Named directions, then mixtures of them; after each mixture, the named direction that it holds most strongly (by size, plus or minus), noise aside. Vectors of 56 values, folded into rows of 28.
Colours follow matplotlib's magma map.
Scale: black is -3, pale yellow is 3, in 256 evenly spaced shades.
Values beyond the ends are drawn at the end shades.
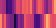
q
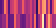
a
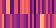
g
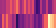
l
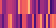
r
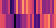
q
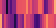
q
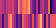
r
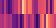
q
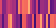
r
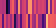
g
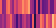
r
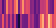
g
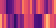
q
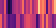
q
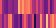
r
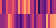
r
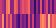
g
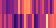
q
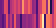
a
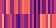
g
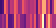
a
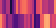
q
